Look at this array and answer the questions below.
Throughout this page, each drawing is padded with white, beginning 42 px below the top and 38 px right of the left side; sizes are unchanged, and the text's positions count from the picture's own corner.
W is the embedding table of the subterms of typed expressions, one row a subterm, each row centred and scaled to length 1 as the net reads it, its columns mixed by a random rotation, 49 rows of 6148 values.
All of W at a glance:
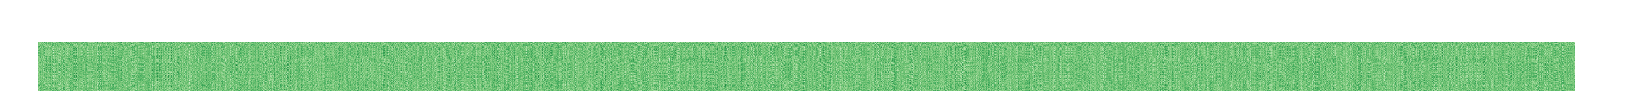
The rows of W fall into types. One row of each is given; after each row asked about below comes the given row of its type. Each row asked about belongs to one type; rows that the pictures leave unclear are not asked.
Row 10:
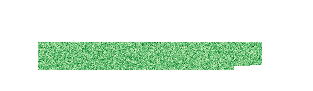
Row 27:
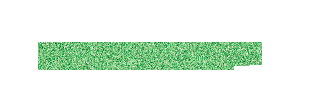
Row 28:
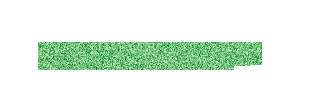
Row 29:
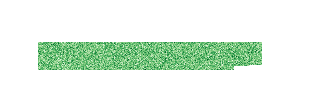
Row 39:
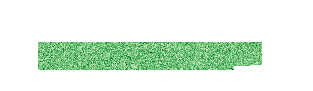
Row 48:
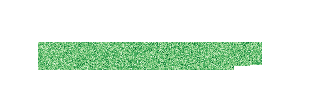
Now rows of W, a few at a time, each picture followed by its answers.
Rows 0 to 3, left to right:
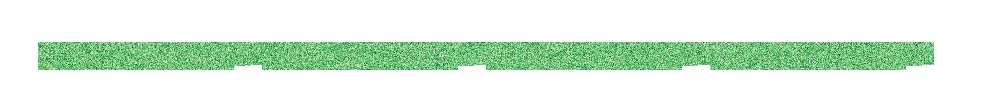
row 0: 28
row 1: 39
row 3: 48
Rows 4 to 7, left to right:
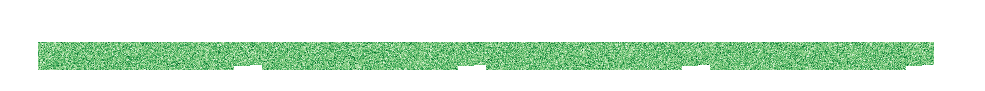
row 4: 10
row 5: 39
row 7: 29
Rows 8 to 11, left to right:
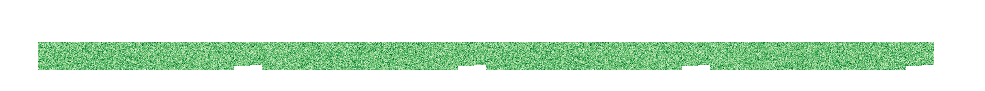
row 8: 10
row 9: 48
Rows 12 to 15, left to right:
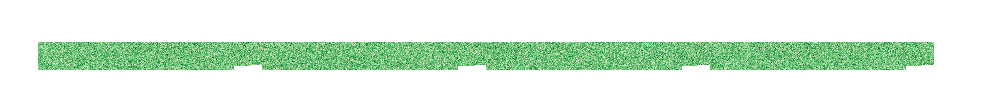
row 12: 48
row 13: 10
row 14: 29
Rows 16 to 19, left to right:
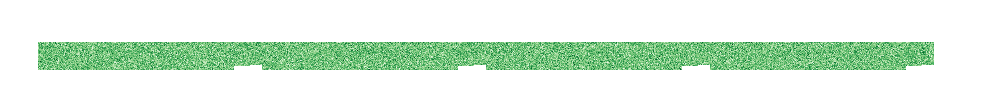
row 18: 39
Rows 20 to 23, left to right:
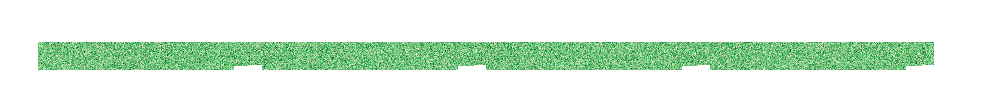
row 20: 29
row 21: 27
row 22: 27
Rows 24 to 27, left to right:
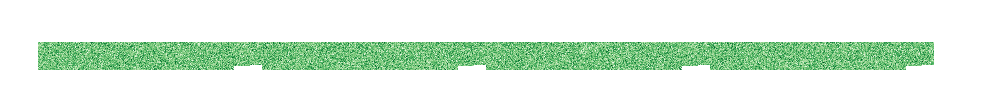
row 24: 29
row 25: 27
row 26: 28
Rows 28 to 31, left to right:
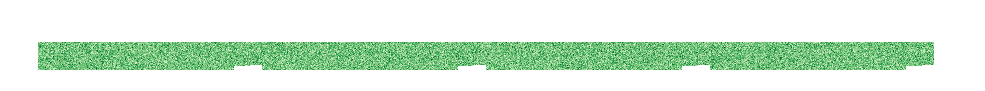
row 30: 29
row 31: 27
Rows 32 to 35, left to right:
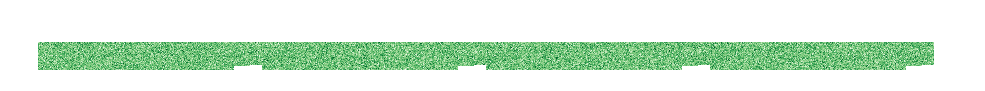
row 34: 27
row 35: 27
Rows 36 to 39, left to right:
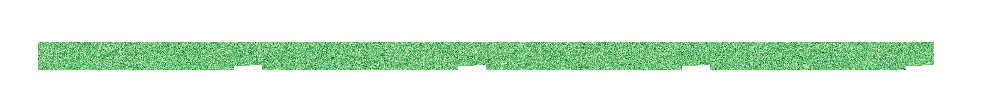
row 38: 48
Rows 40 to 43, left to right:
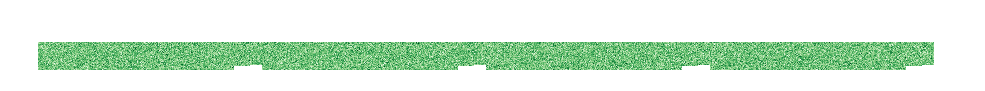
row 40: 48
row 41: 48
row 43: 10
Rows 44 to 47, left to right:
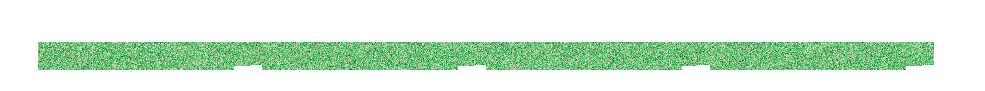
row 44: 39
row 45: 48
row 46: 29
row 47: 28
